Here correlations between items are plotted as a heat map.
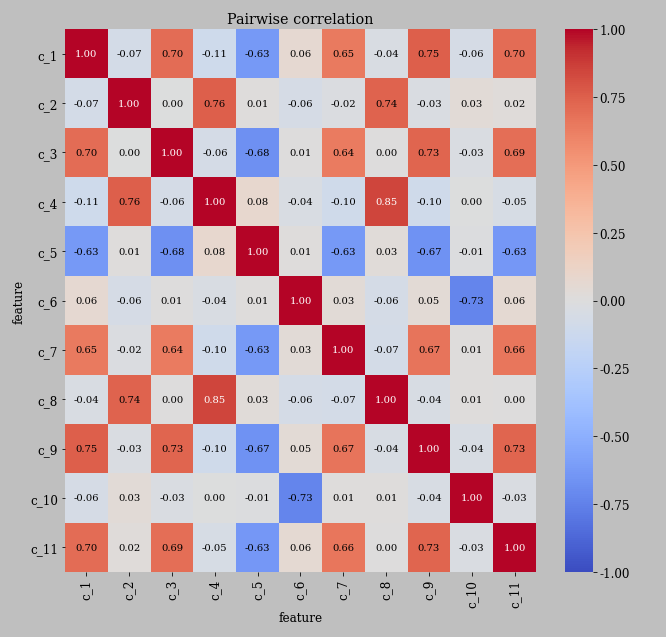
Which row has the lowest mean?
c_5
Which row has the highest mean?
c_11
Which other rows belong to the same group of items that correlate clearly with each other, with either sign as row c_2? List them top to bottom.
c_4, c_8
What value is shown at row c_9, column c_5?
-0.67
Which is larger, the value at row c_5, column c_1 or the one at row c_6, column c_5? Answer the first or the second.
the second
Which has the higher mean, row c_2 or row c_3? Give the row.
c_3
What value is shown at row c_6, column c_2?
-0.06
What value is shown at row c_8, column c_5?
0.03
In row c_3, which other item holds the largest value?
c_9
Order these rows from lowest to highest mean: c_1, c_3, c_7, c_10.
c_10, c_7, c_1, c_3
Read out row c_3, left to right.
0.70 0.00 1.00 -0.06 -0.68 0.01 0.64 0.00 0.73 -0.03 0.69
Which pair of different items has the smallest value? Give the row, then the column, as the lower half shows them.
c_10, c_6
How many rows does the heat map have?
11
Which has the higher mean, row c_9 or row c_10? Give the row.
c_9
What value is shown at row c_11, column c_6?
0.06
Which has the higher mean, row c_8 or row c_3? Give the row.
c_3
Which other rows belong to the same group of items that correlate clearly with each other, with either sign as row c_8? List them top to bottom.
c_2, c_4
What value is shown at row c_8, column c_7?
-0.07
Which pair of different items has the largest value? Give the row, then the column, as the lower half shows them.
c_8, c_4
